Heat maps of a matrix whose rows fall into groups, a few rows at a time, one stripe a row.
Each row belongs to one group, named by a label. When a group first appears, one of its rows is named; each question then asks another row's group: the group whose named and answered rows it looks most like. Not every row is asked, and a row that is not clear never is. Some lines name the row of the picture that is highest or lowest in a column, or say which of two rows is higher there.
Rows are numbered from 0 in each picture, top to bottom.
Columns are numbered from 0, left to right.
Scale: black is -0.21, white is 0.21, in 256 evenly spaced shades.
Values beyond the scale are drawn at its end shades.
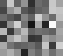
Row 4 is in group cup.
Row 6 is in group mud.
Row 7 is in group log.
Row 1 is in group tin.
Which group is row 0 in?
tin
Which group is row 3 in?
tin
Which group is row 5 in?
tin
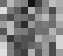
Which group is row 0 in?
tin
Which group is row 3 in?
log
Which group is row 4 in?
tin
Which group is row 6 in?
mud
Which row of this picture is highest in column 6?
2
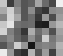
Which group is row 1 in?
log
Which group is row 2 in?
log
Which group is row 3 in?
log
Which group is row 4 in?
mud
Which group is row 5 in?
mud
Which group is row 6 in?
tin
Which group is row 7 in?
mud
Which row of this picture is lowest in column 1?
0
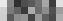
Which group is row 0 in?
mud
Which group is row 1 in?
mud
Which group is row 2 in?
cup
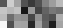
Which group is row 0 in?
tin
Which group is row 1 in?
log
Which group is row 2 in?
cup
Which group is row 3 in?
cup
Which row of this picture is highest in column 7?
0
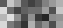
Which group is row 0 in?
tin
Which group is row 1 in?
mud
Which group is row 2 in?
log
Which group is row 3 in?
mud
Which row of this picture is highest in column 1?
2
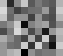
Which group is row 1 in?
mud
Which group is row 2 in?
cup
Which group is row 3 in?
log
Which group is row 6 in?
cup
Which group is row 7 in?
log
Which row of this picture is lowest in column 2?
1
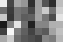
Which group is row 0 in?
cup
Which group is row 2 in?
cup
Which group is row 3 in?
tin
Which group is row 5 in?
log
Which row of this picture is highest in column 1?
4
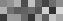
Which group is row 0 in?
log
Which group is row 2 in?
tin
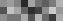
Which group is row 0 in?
log
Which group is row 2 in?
cup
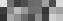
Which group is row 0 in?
mud
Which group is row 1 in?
tin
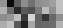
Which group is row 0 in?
cup
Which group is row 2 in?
log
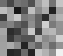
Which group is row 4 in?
mud
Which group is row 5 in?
cup
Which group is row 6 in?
log
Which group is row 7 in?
cup
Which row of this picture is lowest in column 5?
4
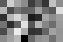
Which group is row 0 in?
tin
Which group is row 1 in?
cup
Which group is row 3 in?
cup
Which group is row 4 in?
tin
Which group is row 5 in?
log
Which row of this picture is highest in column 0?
1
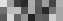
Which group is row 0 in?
mud
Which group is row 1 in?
log
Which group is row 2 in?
tin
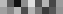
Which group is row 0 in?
mud
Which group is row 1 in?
log
